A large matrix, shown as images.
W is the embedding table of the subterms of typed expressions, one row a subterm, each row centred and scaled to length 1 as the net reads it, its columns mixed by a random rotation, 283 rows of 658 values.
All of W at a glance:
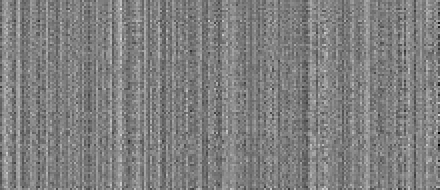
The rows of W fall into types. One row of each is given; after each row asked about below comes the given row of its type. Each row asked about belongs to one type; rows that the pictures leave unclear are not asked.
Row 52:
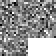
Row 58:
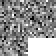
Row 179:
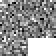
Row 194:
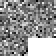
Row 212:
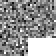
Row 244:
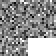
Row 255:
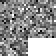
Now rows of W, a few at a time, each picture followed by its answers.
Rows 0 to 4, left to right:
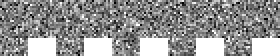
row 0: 244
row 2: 58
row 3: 52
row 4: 179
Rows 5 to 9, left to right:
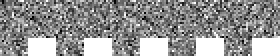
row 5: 58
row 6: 179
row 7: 58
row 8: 52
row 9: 244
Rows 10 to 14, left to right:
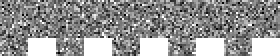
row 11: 255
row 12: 52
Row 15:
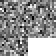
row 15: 212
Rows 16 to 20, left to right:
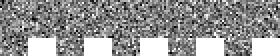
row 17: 255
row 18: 212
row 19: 255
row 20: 52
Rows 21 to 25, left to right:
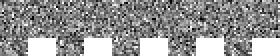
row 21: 58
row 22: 194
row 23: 179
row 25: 255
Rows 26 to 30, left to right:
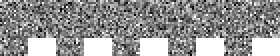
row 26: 194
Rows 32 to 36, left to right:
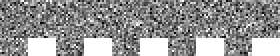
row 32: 244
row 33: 52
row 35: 52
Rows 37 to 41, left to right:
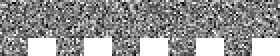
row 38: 244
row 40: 52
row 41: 52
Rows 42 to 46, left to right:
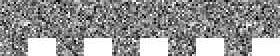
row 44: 244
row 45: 194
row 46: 58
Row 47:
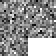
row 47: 255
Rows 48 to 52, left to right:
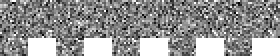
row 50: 244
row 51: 52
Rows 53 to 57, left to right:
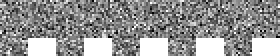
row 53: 179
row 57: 255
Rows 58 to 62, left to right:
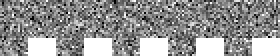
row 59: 52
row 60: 58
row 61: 194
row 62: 244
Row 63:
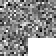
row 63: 194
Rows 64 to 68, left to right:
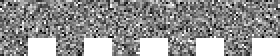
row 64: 194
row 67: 179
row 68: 52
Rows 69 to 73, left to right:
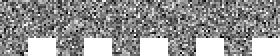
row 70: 52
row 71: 255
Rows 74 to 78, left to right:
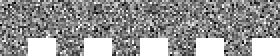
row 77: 52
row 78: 212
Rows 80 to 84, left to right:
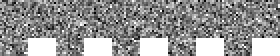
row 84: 52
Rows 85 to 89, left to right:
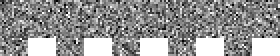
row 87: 255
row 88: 244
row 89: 52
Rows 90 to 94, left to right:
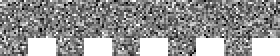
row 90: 179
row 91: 179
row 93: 194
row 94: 244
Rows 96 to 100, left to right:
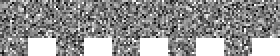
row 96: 255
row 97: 194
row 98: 244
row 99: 255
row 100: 212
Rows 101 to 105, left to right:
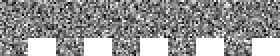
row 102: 212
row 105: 179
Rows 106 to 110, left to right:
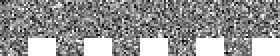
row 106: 255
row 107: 179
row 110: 255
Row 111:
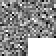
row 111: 52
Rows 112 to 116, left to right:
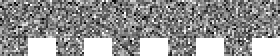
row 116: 244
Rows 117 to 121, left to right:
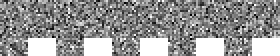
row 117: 255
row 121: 244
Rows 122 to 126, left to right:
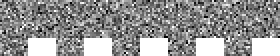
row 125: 212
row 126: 179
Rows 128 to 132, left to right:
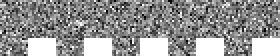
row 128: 179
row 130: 212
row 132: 179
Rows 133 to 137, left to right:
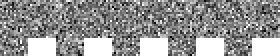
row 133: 212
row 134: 179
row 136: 194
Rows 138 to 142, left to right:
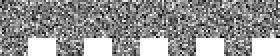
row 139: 52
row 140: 244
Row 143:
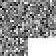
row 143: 244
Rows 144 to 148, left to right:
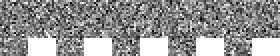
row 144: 52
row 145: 244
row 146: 244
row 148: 179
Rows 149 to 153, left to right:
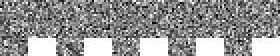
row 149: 194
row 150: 255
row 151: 244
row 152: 212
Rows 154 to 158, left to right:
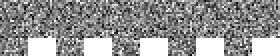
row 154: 244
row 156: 179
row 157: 194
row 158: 212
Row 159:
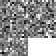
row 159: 255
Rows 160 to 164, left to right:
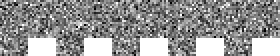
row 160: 52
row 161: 194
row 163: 255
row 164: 179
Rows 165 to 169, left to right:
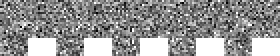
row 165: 194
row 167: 212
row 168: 179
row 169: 58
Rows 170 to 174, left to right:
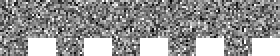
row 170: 52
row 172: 179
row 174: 212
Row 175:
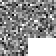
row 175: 52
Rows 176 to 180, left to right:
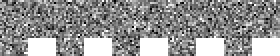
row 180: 244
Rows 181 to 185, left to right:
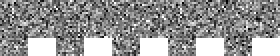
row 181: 244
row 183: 52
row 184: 244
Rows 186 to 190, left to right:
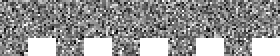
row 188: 179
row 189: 194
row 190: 244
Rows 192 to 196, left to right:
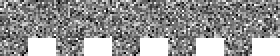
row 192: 194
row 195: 194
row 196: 52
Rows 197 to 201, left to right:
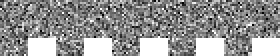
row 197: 244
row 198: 52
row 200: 52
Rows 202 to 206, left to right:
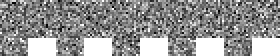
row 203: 58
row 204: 194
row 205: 244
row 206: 52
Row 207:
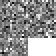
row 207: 255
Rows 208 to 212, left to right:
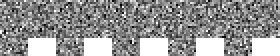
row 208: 179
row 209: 212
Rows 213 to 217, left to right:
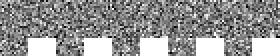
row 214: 212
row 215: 244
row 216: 255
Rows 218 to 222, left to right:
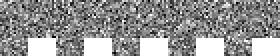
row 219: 52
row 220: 255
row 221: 52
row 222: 179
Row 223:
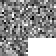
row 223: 58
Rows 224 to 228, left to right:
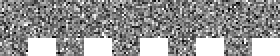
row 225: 255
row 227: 244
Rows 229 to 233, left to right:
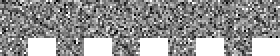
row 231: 212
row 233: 255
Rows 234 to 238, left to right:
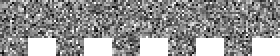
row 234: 255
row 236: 52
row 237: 194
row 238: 194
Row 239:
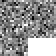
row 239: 58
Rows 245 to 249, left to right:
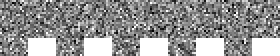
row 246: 244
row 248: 255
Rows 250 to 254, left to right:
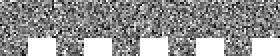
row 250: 52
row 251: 179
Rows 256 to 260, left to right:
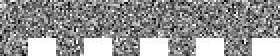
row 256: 179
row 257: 212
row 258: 179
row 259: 58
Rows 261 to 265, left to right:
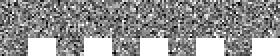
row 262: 58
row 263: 255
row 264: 255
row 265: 52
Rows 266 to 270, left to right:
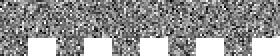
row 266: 194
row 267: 194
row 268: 244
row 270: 244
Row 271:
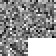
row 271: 255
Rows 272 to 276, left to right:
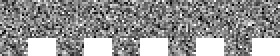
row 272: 212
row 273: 52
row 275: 58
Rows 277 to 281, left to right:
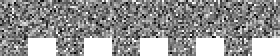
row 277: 244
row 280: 244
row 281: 244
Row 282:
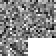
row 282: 255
